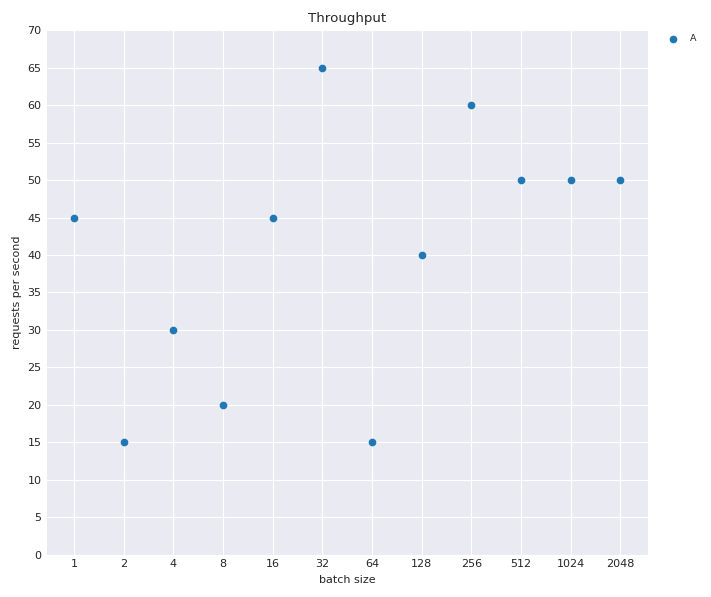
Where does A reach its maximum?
32
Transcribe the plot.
Title: Throughput
x-axis: batch size, ticks 1 2 4 8 16 32 64 128 256 512 1024 2048
y-axis: requests per second, ticks 0 5 10 15 20 25 30 35 40 45 50 55 60 65 70
Legend: A
Values:
A: 45 15 30 20 45 65 15 40 60 50 50 50
